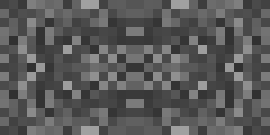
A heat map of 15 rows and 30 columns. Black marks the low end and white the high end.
Slope: none. Odd rows or columns: none. Grain: fine. Roughest part: centre. Mirror symmetry: left to right and top to bottom.
